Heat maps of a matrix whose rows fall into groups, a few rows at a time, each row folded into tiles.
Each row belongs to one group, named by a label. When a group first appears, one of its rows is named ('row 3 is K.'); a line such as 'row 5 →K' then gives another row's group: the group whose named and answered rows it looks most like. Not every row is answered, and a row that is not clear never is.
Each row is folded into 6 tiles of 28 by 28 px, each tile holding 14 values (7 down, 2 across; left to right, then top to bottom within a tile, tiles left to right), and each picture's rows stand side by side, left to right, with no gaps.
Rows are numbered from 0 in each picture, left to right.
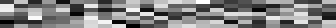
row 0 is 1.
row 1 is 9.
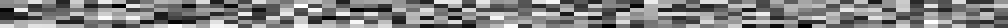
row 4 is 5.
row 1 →9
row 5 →1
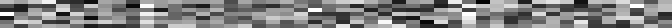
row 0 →5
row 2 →9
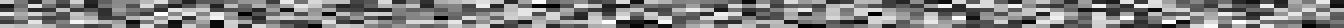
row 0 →5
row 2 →5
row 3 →1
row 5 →1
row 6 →1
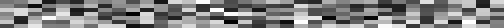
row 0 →1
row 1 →9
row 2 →9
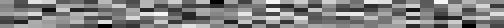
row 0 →5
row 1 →9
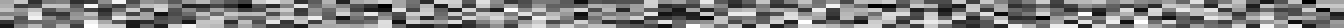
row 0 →1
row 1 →9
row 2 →5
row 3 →1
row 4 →9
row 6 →9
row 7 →1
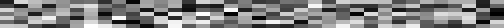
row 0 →1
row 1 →5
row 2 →9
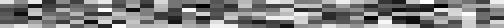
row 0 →9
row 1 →9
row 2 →9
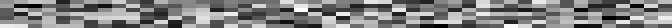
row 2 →5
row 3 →5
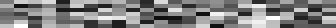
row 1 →1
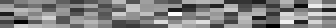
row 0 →1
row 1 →5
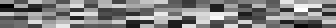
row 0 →5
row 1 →1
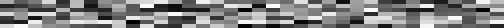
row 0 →5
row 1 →5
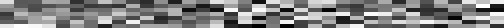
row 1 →5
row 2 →5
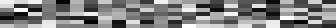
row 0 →9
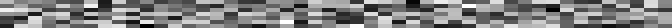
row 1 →5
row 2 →9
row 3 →5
